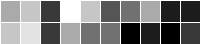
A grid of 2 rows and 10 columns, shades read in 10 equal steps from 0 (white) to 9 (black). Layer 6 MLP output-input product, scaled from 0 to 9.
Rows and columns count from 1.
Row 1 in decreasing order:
8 8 7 6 5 3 3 2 2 0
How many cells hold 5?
3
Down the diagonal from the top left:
3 1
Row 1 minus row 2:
1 1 0 -3 -3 1 -4 -5 -1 1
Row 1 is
3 2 7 0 2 6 5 3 8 8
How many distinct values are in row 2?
7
